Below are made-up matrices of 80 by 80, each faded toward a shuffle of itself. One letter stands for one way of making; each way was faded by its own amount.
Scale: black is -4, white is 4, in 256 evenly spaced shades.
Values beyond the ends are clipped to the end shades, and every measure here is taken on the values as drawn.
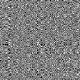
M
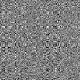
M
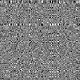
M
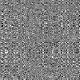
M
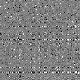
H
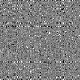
H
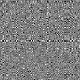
H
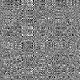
M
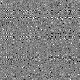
H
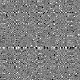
H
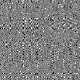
H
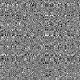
M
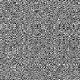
M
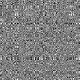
M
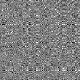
M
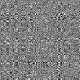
M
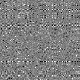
H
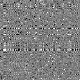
H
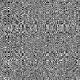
M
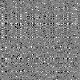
H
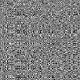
M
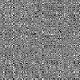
M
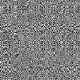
M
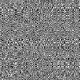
M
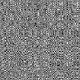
M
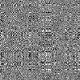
M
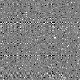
H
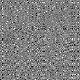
H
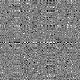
H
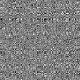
M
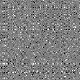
H
